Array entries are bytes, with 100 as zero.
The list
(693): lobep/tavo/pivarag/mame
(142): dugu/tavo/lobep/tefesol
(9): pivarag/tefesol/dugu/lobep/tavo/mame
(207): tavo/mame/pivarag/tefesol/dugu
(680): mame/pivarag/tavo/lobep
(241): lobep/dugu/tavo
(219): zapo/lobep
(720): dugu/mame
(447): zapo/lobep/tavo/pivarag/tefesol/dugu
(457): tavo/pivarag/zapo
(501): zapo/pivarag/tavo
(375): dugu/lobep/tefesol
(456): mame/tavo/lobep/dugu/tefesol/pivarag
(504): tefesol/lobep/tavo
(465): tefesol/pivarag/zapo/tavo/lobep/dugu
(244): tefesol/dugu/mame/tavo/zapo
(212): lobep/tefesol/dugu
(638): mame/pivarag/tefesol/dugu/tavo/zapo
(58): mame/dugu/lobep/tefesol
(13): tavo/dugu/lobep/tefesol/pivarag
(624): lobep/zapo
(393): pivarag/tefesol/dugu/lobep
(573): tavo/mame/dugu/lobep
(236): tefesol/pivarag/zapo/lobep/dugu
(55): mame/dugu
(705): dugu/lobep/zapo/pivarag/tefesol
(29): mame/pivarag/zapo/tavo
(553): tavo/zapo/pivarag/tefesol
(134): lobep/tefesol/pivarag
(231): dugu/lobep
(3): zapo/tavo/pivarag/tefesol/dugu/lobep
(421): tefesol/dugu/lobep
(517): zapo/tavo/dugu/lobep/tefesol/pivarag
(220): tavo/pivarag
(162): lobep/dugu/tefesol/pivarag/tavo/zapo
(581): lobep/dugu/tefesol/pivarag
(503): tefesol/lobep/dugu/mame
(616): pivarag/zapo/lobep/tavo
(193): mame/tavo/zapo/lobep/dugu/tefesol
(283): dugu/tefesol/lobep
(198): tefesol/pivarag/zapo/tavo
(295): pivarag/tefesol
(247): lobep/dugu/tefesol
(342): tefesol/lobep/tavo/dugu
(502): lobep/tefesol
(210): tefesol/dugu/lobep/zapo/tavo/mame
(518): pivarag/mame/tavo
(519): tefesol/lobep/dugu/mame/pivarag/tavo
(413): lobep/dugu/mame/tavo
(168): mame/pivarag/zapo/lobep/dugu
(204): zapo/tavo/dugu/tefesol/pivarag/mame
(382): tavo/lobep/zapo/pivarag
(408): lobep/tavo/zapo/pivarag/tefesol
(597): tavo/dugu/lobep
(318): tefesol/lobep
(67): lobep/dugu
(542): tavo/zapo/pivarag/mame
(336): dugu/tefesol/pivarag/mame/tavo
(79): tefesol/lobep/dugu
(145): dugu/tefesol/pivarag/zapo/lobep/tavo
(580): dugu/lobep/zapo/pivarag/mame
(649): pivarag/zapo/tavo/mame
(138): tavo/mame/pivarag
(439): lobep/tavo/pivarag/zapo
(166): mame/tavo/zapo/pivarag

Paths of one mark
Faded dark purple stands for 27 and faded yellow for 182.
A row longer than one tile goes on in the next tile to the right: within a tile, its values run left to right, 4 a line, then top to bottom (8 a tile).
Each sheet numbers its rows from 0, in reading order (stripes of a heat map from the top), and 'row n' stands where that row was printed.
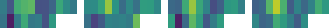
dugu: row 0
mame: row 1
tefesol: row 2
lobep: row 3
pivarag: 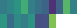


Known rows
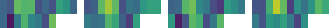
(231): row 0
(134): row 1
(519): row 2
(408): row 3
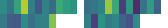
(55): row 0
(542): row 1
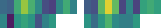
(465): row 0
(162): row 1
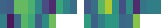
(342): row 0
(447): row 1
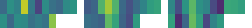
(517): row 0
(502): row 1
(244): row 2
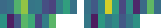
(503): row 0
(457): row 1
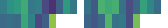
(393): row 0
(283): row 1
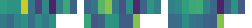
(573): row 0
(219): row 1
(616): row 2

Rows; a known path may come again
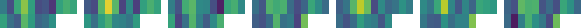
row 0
(413)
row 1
(162)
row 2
(210)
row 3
(283)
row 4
(624)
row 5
(55)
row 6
(231)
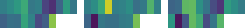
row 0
(393)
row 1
(168)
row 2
(519)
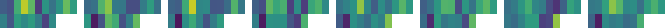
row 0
(408)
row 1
(503)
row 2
(236)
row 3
(580)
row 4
(193)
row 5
(166)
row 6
(295)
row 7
(29)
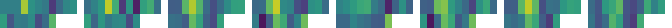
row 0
(501)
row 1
(138)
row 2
(502)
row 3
(79)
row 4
(616)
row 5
(318)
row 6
(134)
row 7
(336)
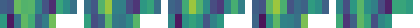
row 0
(504)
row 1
(421)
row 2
(465)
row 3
(375)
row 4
(244)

